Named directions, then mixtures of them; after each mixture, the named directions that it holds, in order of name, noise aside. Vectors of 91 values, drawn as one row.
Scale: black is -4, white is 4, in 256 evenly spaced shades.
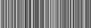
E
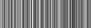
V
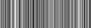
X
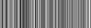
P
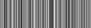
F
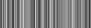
F, P, V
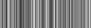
F, P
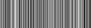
X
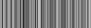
P, V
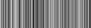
E, X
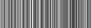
V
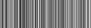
P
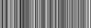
P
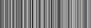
V
